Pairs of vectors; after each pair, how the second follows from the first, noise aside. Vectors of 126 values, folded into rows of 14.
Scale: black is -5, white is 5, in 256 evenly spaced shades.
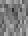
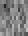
wrapped around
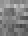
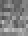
reversed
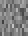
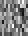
scaled up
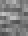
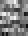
scaled up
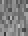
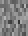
wrapped around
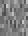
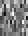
scaled up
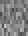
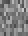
reversed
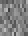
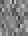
reversed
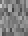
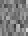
reversed
